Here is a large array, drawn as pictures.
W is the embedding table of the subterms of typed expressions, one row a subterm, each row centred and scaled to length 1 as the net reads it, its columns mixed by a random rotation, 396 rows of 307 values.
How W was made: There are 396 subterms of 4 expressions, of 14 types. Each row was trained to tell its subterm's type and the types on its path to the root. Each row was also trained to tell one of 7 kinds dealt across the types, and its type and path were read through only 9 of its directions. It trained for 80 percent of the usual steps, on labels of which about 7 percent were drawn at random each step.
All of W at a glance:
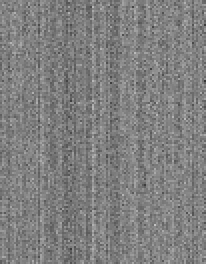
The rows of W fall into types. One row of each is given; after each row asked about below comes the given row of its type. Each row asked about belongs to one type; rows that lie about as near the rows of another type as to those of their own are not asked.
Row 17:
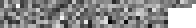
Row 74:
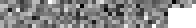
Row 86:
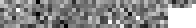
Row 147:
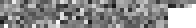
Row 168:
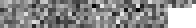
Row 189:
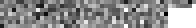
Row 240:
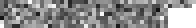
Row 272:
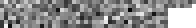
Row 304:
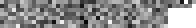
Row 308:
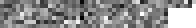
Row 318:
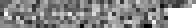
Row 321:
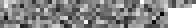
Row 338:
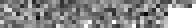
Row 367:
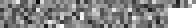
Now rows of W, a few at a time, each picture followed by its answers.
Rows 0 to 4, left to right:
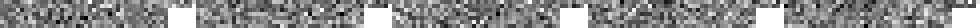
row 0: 308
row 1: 318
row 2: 304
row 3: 168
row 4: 318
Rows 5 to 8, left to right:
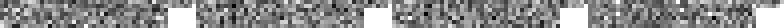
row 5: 240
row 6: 338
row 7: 338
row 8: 321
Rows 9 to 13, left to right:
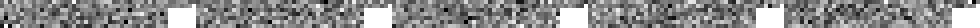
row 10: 272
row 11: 272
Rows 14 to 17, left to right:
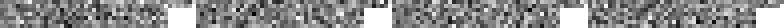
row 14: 321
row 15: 17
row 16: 168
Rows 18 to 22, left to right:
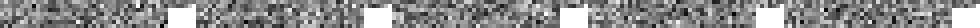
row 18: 272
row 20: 189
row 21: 304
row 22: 17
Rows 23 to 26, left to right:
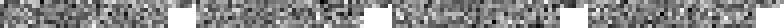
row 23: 86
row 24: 168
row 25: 318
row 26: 321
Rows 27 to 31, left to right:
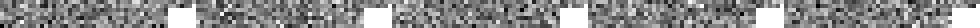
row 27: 272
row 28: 367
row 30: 168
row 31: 168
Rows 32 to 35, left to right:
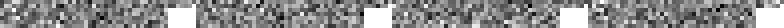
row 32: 367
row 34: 74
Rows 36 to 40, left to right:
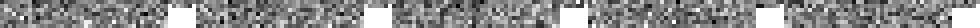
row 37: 338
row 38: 318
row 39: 147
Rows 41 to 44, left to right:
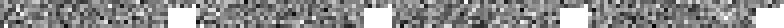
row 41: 308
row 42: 304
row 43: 272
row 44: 321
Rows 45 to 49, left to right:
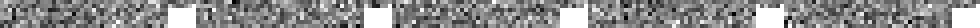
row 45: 272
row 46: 189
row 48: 338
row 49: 189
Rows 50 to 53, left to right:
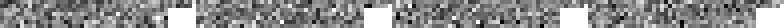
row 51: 147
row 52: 17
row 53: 367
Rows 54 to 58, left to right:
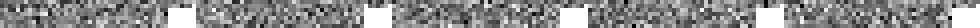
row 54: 308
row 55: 240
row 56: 147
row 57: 189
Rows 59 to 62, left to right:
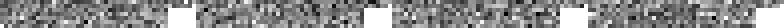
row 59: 240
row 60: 74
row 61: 308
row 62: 321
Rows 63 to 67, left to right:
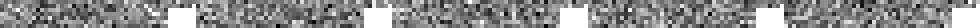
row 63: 86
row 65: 304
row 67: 240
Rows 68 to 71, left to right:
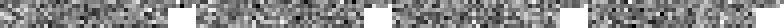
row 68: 304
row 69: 86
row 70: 367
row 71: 321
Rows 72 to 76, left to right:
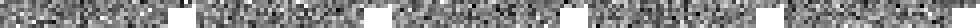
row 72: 304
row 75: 272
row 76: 74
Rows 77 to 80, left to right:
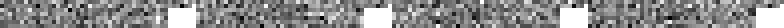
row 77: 318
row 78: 321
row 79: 308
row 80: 272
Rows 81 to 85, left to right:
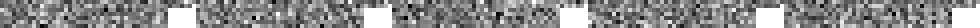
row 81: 272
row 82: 367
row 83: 321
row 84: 367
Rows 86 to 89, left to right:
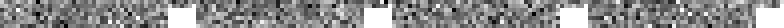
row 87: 74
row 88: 86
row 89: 338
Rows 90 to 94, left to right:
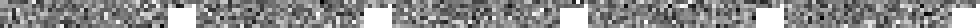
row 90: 189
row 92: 304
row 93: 147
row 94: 338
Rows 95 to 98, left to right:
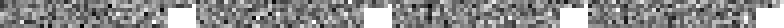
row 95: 318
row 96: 367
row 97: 338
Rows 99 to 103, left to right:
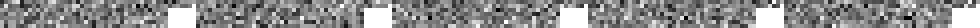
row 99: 367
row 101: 338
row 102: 304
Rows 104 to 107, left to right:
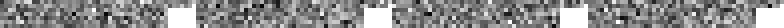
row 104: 321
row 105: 338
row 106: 74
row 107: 308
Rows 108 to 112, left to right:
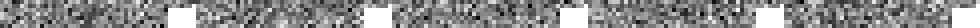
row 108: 272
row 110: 74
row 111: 304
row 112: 308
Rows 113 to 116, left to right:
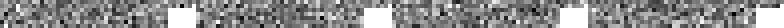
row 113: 308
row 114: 321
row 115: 168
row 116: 318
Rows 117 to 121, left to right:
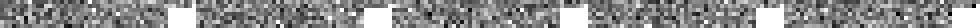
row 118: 367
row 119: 74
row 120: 17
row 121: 308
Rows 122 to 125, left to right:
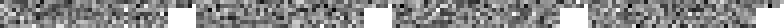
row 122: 189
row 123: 308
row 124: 168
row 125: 240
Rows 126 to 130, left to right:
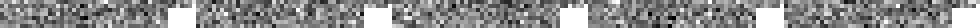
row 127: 308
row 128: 240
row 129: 304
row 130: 168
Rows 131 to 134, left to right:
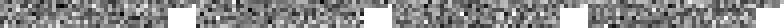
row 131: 189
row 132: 17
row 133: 168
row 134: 321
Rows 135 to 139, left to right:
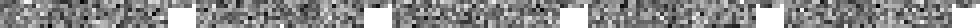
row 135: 168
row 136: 74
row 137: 321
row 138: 318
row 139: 308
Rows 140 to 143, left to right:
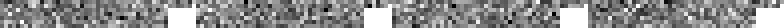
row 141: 304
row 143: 17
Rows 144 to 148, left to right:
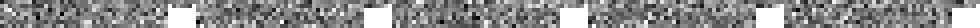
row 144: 338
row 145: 147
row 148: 189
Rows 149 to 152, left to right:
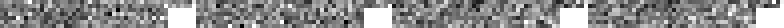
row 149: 321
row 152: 318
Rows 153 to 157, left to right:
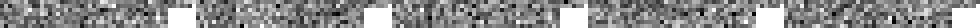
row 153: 168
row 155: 338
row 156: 318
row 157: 17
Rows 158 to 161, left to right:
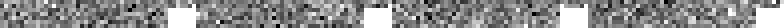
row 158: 168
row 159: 318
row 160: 338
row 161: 17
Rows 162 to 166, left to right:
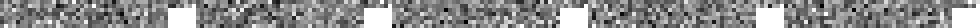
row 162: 147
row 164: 272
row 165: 308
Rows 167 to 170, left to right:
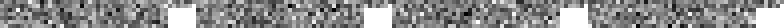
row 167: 74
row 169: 321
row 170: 240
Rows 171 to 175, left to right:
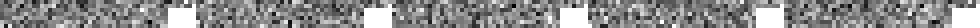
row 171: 338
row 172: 240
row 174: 240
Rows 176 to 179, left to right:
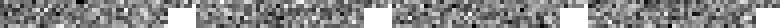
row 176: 17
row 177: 304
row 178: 318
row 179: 318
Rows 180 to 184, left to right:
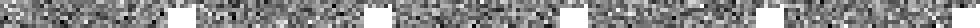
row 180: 321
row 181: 338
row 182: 168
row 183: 168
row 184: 189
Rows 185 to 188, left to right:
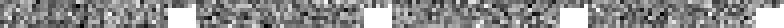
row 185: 318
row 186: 367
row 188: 321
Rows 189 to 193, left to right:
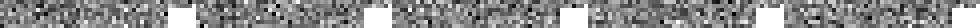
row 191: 308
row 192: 304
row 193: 308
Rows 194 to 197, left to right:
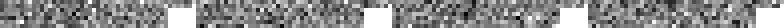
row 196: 321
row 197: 338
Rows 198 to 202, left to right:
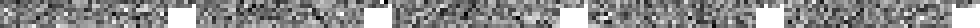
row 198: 189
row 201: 240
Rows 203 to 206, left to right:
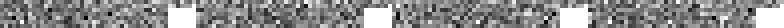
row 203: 189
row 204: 272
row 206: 321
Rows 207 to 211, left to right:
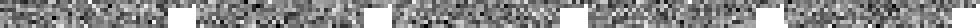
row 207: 189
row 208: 318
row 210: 367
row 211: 240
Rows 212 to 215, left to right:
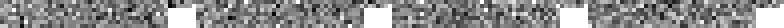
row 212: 304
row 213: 74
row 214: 321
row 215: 367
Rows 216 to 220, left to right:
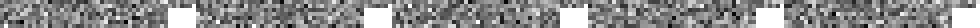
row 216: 308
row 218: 17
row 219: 168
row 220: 318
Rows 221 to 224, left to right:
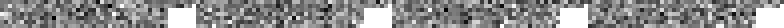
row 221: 147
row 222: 304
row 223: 147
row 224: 168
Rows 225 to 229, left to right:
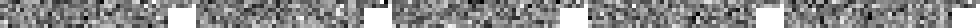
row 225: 308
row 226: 189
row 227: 367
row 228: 86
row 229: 189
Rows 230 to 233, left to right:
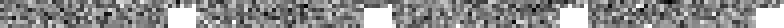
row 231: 147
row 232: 240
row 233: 367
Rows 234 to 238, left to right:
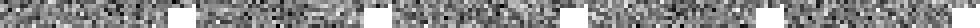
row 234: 74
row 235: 318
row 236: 147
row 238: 168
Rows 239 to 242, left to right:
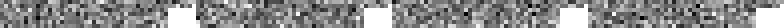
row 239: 338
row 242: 367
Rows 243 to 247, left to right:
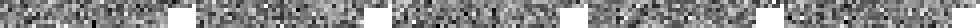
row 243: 367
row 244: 338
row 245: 321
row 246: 272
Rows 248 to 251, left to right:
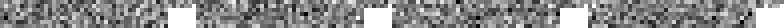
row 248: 338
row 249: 17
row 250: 272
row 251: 321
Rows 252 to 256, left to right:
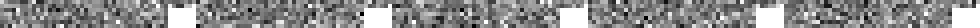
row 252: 189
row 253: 17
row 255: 367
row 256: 308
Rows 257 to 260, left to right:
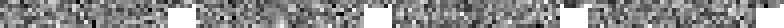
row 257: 367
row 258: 338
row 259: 318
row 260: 189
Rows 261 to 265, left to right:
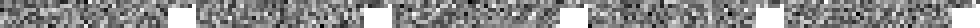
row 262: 318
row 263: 168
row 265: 168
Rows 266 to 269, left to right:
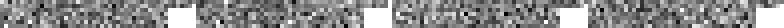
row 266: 86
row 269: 17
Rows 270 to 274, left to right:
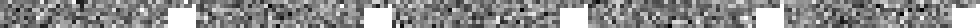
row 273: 318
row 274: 168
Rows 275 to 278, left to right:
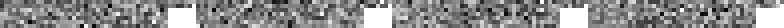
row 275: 318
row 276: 367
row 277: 304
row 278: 168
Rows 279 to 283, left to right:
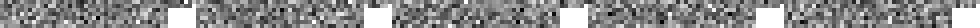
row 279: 304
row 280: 17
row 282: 147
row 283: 308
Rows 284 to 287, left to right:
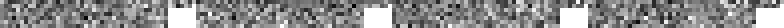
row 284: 189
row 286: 189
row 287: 272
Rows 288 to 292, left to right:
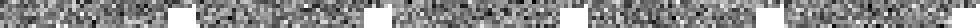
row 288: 367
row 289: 240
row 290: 304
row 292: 240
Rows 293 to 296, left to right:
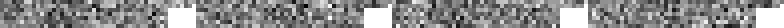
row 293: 168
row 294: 147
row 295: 86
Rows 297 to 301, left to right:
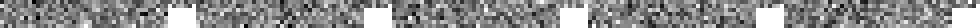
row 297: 338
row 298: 240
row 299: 338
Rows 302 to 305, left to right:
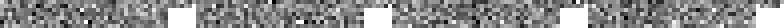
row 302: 189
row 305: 338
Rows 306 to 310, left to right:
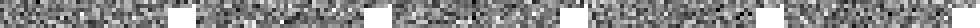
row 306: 367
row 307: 147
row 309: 168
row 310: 168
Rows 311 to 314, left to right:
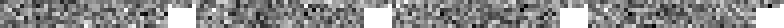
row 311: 338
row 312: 86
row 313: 168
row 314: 86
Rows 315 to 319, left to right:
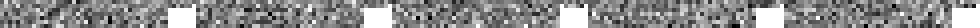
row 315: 17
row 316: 272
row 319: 318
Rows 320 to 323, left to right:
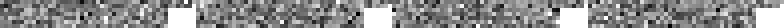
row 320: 308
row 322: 338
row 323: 318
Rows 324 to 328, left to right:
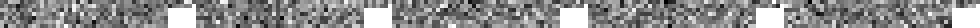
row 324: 367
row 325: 272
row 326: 367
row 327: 168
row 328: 74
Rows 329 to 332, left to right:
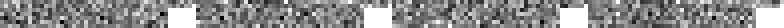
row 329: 338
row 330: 338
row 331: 367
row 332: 321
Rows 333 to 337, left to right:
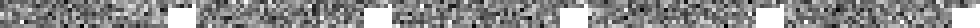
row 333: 318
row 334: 17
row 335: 318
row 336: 147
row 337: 17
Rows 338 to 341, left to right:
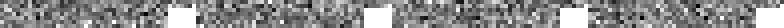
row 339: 147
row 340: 17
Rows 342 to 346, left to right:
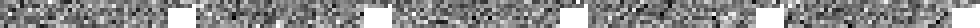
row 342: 17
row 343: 74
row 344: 304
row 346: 321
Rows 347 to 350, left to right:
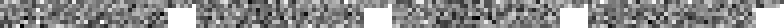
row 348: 272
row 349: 304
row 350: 321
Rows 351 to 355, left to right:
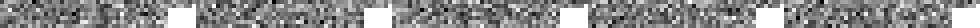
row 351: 321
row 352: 17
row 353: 147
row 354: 321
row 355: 321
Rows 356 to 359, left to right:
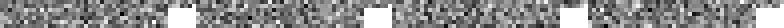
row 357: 17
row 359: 367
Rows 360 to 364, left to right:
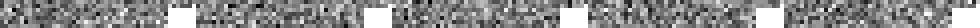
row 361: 318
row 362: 189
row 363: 86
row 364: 17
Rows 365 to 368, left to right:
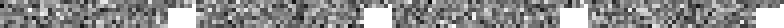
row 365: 168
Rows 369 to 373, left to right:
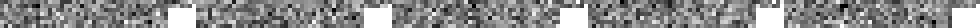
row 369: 338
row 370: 272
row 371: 272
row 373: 189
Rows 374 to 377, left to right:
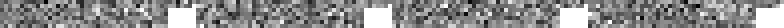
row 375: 74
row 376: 367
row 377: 147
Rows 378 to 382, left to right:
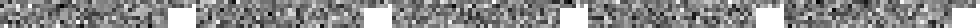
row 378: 318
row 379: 321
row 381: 321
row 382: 338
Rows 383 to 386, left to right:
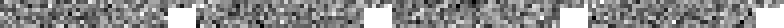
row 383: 17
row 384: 86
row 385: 338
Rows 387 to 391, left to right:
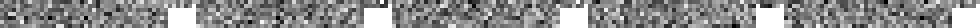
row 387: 17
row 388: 304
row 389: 367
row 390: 318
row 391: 189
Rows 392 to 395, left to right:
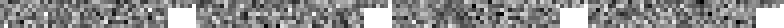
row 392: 308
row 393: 318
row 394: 147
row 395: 74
